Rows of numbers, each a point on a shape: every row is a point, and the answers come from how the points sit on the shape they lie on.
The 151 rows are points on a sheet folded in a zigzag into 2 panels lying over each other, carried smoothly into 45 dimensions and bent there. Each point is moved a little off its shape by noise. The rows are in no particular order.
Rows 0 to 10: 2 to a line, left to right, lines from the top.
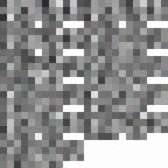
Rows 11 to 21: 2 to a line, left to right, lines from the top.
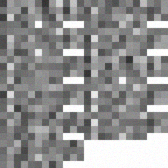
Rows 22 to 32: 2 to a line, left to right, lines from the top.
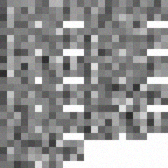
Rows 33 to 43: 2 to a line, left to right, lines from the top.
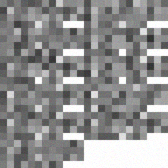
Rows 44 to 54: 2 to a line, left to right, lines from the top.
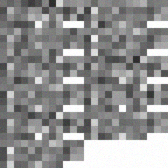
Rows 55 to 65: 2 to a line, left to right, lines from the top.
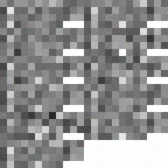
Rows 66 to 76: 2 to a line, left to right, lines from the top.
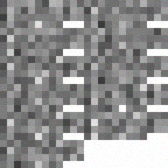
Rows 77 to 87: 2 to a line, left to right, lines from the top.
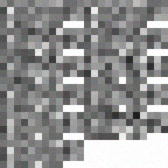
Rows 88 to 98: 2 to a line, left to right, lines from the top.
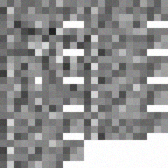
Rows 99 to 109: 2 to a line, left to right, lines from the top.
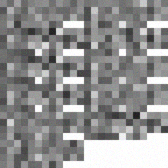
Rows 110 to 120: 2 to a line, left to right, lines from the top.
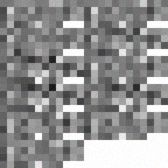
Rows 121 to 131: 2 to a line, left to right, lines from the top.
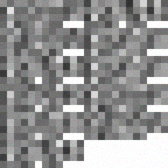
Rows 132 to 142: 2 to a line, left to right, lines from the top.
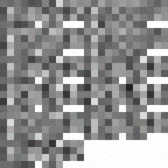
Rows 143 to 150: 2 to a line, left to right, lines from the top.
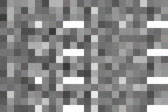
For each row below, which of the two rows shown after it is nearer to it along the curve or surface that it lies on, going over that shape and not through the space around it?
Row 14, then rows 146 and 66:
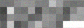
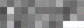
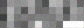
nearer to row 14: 66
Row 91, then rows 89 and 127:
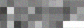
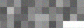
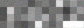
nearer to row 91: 127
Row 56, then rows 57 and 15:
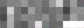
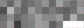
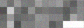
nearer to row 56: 15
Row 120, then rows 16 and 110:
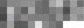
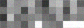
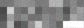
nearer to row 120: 110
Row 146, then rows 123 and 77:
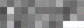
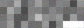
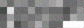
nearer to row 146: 77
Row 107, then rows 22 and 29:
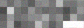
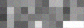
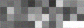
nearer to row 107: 29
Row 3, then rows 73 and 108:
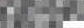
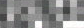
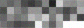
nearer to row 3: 108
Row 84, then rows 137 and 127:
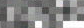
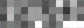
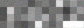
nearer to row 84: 137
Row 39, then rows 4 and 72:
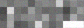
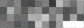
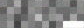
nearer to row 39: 4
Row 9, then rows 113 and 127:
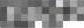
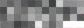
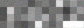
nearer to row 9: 113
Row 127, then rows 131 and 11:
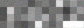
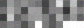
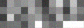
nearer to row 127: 131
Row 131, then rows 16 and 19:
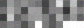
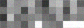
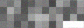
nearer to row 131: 16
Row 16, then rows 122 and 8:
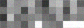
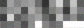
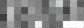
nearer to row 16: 122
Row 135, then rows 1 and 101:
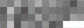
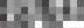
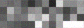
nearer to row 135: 101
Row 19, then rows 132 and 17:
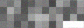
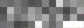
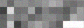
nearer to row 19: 132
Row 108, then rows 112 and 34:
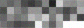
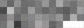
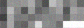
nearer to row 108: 112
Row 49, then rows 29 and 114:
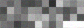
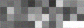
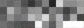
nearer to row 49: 114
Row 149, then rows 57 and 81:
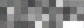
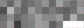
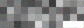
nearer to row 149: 81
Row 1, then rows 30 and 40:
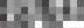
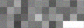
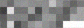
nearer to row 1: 40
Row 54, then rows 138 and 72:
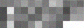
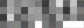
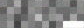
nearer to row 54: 138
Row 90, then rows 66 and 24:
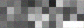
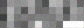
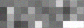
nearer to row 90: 24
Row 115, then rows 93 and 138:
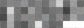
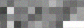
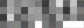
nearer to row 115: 138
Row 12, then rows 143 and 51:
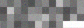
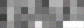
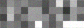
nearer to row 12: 51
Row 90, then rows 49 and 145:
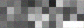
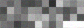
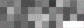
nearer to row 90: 145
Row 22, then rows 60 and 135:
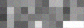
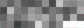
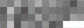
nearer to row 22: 60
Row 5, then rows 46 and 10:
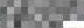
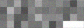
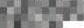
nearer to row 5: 10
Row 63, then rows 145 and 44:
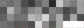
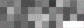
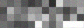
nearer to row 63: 145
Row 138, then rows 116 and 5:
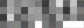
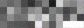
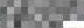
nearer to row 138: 116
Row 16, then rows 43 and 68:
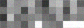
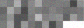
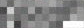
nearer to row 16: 68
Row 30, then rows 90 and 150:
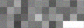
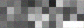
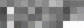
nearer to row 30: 90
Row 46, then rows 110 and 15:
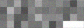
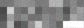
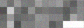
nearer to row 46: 15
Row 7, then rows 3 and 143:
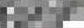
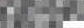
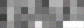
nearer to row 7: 143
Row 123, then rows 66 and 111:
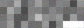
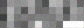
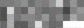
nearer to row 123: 111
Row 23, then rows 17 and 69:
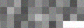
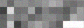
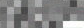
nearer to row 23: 69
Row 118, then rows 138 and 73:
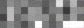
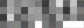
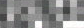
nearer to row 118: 138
